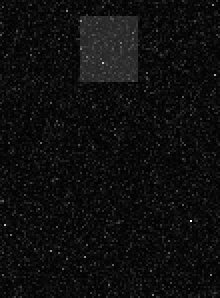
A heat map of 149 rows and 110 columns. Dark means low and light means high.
The top middle is the ninth with the highest average. The values are skewed, with a long tail toward high values. No row or column stands out. In the top middle lies a patch that is higher than the rest.
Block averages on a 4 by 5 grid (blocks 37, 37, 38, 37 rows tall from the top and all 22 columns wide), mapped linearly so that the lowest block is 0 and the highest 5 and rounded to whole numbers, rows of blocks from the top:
01510
00100
00000
00000
